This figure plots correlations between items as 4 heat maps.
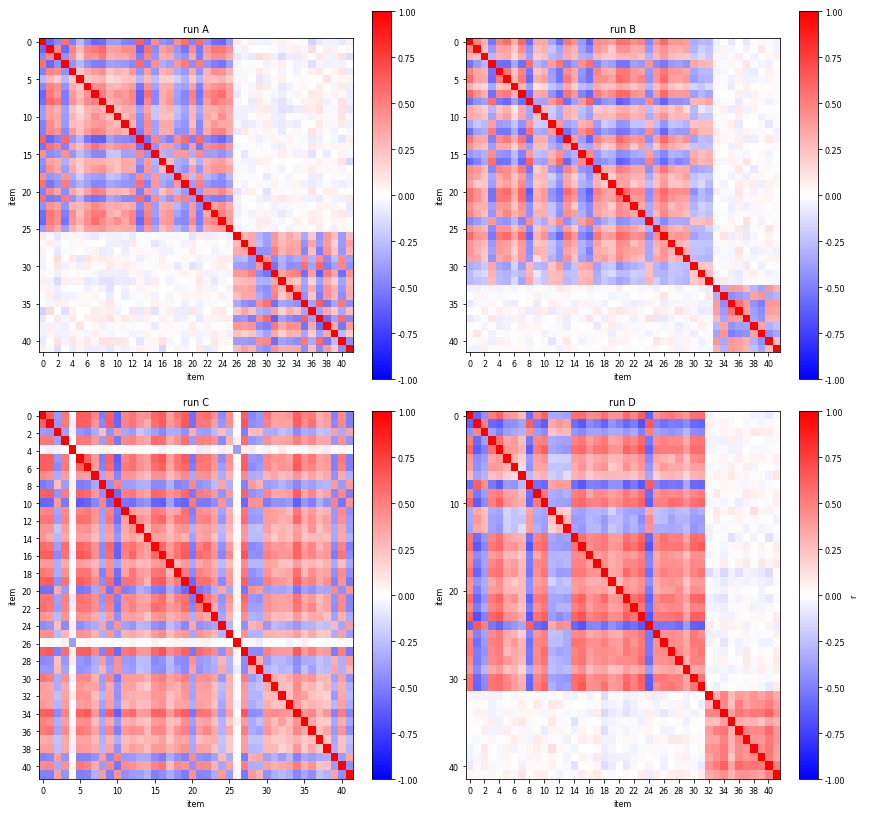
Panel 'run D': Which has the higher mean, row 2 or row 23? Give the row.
23
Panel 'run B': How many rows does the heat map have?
42
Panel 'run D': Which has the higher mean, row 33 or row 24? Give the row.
33
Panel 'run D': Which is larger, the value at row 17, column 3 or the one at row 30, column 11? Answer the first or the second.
the first
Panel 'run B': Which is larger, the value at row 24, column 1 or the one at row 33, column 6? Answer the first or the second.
the second
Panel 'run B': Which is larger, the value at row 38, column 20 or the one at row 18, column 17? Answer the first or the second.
the second
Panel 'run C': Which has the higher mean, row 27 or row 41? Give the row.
27
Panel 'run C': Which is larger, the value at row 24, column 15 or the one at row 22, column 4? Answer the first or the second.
the second
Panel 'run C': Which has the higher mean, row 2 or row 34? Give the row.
34
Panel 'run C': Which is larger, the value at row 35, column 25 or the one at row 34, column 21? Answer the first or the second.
the second
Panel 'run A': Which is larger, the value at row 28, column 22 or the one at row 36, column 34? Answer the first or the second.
the second
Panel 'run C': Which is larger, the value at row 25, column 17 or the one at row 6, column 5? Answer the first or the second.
the second
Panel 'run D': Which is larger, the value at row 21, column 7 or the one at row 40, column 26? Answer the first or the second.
the first
